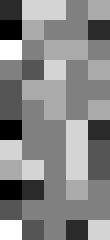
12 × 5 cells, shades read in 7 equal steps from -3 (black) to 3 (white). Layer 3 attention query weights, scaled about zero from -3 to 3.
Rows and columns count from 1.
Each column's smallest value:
-3 -2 0 -2 -2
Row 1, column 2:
2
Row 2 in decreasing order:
1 0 0 -2 -3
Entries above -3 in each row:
5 4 5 5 5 5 4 5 5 4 5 5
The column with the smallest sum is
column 1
